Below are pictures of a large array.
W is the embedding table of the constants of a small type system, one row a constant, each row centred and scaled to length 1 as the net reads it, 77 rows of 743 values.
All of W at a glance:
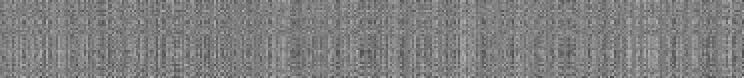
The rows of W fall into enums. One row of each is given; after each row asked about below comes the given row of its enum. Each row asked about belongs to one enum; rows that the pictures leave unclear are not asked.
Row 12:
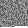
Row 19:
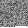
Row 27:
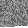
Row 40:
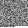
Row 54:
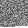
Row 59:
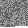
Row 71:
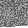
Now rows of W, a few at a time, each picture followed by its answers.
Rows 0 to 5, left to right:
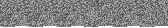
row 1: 54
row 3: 71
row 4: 54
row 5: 12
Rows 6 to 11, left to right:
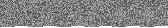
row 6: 12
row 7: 19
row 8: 54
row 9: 27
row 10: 71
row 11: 71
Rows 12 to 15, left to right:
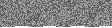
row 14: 71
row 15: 59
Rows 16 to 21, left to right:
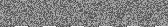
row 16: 40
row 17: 12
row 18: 40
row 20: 59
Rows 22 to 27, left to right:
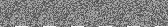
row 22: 59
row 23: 59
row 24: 54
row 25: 71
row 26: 54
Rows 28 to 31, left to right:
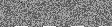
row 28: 40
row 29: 19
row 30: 71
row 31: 27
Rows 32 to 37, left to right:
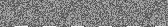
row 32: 71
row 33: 40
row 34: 59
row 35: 12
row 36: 40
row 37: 59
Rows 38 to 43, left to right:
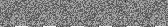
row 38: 59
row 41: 54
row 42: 40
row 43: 59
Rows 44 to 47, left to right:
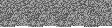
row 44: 54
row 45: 54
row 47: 40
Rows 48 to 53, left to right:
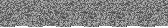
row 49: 27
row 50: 19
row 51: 19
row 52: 19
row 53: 54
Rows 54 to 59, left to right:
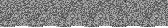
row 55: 54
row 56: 59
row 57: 59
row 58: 40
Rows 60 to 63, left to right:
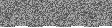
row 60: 59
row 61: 40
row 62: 54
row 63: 19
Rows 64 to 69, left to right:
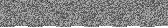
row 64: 40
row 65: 40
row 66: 19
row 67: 54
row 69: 71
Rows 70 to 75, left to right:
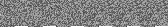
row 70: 40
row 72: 12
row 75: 54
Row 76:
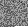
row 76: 40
